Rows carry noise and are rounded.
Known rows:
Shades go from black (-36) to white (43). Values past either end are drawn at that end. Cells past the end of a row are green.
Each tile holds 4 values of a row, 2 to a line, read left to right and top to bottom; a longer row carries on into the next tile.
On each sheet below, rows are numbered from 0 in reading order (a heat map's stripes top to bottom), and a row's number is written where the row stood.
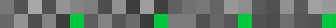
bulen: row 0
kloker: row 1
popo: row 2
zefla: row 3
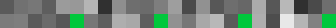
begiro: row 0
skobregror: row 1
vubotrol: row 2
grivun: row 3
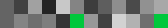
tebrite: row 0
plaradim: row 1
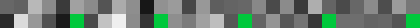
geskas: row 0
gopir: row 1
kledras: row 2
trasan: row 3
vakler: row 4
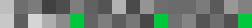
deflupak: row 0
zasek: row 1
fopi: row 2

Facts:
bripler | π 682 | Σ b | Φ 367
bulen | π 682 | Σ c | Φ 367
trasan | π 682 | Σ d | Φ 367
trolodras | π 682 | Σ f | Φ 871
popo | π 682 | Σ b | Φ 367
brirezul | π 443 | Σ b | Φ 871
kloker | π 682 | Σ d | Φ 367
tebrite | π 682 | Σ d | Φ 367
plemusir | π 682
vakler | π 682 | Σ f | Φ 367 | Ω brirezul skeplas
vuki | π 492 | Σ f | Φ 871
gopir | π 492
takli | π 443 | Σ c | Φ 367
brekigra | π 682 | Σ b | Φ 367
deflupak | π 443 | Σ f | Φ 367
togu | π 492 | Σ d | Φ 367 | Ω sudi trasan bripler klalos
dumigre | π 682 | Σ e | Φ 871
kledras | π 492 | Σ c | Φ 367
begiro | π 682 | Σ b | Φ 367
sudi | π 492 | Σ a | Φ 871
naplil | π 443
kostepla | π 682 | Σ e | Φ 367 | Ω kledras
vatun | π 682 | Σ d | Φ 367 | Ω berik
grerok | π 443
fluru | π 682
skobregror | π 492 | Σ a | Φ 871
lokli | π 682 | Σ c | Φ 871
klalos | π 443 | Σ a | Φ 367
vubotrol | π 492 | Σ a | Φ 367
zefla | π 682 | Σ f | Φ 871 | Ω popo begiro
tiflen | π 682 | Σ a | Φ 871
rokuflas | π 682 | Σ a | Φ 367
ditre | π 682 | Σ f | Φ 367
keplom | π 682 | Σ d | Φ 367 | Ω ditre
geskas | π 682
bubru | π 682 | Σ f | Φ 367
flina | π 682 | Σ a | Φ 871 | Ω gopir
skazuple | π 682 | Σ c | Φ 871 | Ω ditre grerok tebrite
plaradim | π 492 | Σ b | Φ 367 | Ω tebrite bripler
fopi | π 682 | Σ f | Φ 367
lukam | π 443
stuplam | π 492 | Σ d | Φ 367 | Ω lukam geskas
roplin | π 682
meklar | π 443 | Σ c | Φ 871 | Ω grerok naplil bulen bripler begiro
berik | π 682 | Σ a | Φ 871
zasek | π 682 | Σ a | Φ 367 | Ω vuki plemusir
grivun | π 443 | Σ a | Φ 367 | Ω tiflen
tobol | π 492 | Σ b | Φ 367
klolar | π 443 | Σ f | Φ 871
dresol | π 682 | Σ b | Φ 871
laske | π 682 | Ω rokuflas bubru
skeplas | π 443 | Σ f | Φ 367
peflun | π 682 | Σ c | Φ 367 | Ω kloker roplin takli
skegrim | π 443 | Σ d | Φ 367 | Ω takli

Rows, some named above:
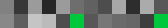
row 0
togu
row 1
vatun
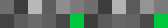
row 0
flina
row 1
flina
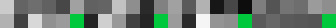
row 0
brirezul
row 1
roplin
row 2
skegrim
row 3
trolodras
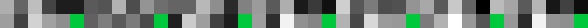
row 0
takli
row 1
zasek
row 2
roplin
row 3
skegrim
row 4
klolar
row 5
grerok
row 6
skegrim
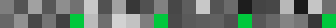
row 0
rokuflas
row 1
klalos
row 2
peflun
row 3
keplom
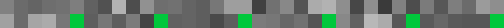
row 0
tobol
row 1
zasek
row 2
dumigre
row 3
bripler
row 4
stuplam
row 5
trolodras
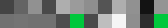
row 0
ditre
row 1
gopir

